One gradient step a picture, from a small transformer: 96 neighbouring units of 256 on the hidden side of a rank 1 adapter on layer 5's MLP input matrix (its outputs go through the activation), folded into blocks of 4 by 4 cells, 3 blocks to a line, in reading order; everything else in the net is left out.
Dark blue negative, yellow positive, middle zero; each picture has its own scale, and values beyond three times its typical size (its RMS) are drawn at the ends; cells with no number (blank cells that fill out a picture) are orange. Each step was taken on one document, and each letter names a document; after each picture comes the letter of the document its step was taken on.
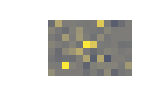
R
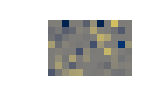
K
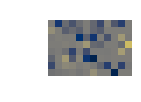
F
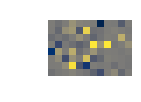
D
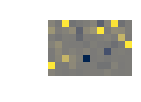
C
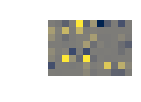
F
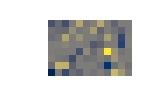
K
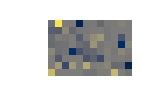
R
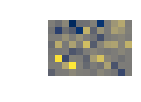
D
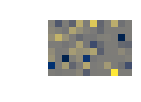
F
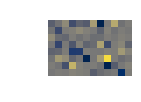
D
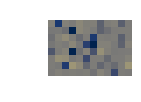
R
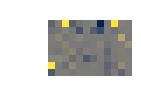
C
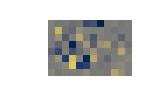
D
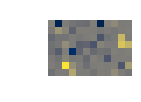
R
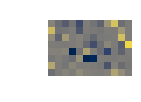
F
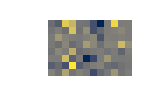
C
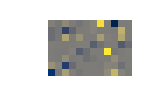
K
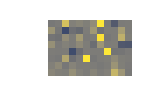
K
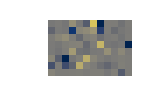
C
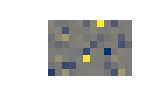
K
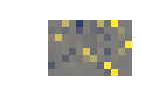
F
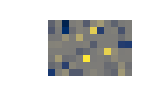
K
